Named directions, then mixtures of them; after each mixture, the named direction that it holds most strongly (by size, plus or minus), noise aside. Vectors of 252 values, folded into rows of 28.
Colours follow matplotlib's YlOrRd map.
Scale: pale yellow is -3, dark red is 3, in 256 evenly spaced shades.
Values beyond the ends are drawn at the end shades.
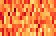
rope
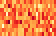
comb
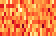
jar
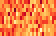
rope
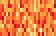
jar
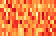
comb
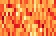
jar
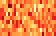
comb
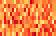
rope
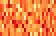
jar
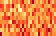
jar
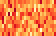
rope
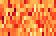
rope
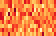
rope
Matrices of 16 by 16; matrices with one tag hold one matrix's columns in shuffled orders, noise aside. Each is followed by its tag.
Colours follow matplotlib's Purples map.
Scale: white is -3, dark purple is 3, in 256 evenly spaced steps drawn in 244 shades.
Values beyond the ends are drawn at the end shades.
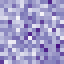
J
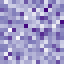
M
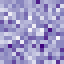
J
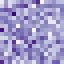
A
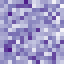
A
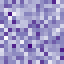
J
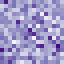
J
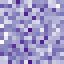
A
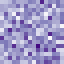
J
